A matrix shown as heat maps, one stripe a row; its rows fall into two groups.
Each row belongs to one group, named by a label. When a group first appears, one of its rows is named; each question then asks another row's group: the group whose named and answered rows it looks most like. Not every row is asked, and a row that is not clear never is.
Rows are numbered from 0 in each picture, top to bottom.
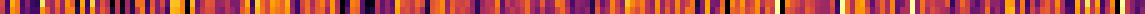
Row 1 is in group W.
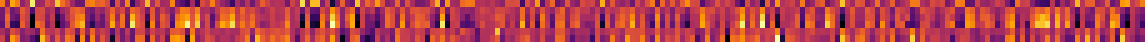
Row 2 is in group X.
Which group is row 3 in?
X
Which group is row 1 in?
X
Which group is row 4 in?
W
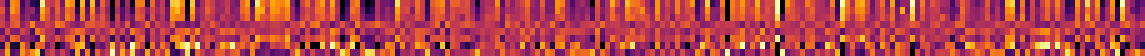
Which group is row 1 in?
W
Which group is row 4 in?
X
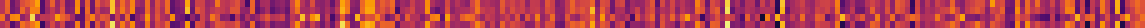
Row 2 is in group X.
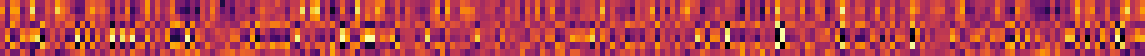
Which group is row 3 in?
W
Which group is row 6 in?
W
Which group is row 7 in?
X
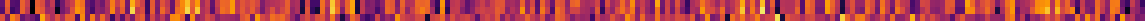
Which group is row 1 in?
X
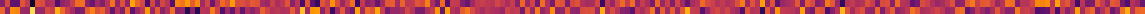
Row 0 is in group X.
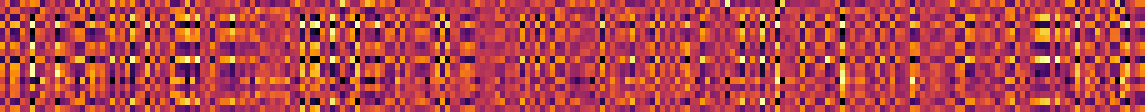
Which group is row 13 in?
W
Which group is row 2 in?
X
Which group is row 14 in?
X
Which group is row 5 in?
X
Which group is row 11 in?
W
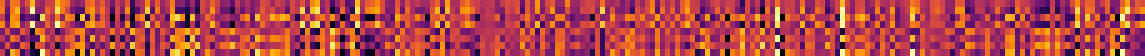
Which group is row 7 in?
W
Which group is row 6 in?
X
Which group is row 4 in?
X
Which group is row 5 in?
W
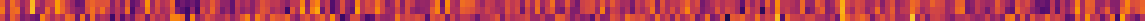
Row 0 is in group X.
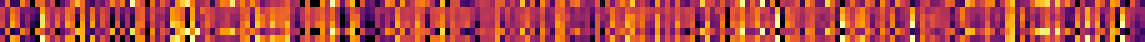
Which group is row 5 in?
W
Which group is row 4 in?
X
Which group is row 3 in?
W
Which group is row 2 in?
W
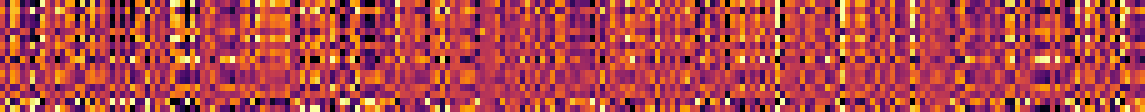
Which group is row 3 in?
W
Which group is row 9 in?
W
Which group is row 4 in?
X
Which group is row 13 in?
W
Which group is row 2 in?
W
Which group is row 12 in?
X
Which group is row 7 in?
W
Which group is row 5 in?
W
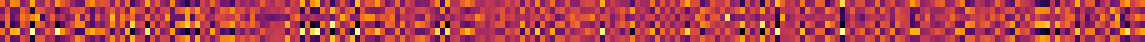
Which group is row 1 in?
X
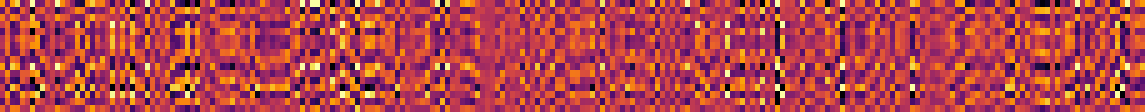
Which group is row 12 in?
W
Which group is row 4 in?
X
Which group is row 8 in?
W
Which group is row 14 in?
X
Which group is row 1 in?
X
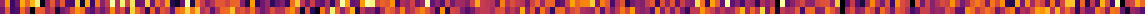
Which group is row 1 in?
X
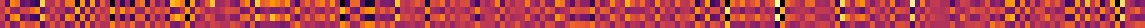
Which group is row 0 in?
W
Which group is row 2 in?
W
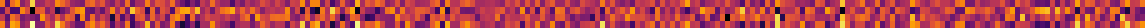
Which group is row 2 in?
W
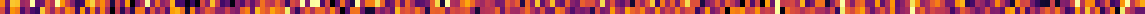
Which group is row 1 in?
W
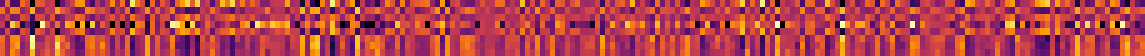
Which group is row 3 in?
W
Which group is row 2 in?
X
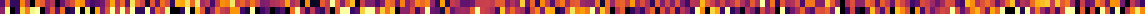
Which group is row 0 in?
X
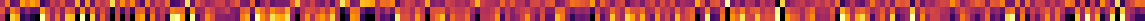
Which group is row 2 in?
W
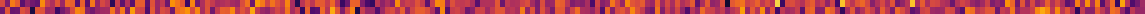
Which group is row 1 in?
X
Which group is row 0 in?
W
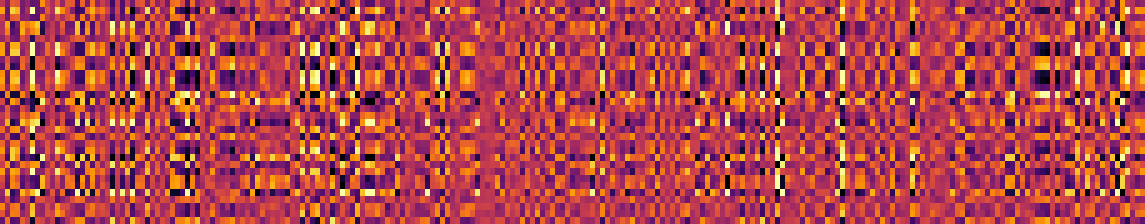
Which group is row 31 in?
X
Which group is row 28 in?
X
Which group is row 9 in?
X
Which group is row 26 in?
W
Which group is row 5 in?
X
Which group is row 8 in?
X
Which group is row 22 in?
W
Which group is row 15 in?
X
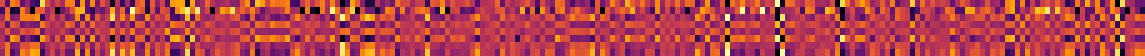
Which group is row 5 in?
W
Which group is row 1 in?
X
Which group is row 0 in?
W
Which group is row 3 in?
W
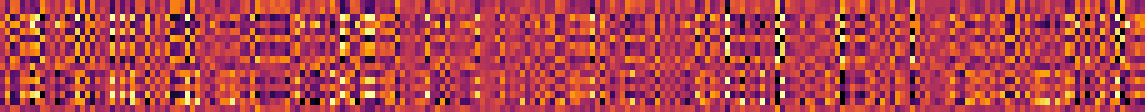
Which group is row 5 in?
W
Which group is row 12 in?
X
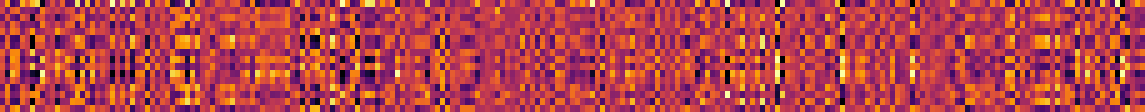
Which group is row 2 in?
X
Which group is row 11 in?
W
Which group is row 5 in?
X
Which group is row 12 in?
X
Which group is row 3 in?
W
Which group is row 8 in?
W
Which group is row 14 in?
X
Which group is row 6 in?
X
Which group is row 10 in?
W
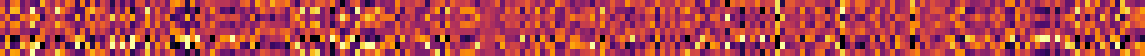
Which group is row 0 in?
W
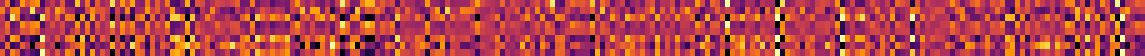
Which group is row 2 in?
W
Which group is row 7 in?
W
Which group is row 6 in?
X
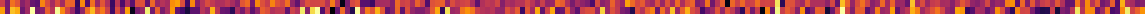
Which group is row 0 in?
W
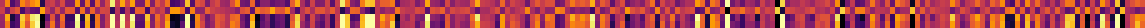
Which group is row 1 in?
W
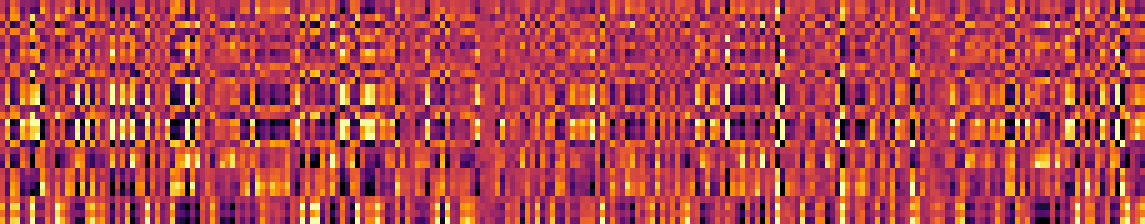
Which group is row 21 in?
X
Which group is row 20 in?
W
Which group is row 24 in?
W
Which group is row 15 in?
W
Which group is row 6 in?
X
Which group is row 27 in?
W
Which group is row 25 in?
W
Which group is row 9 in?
W
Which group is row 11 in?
X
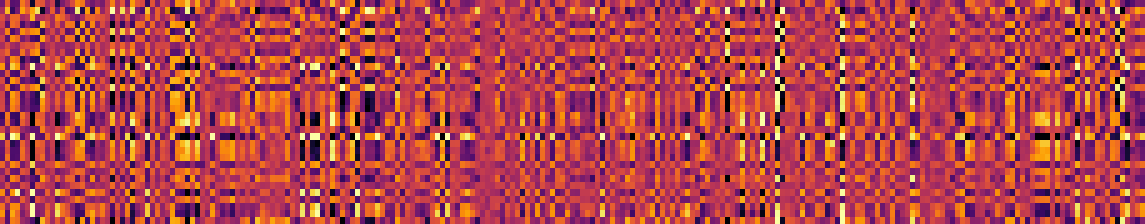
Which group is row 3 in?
W
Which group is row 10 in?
X
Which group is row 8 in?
W
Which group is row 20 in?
X
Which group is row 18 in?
W
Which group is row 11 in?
W
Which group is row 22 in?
X
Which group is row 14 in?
W
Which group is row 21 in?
X
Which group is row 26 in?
X
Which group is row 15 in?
W
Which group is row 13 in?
W
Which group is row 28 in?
X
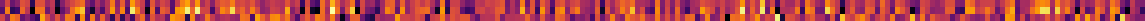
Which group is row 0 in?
X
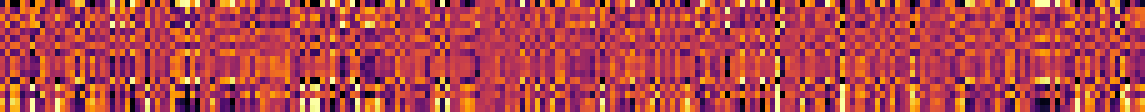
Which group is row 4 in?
W
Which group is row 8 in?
W
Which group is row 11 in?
X
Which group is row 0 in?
X
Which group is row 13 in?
W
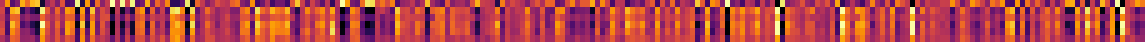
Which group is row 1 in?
W
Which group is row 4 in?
W
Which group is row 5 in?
W
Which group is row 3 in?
W
